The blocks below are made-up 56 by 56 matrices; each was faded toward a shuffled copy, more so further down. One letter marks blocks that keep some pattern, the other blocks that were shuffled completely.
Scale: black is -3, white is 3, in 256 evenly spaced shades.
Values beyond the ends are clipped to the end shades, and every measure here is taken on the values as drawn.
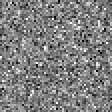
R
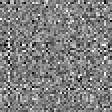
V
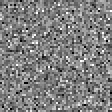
R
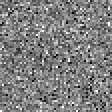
R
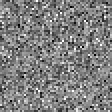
R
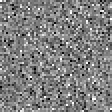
R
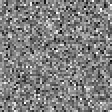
R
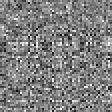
V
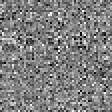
V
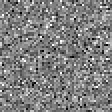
R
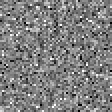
R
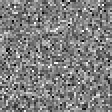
R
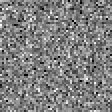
R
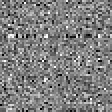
V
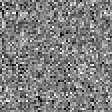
V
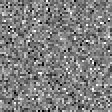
R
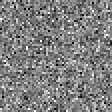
R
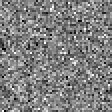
R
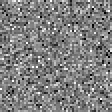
R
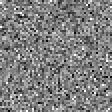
R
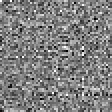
V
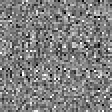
V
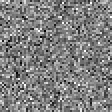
R
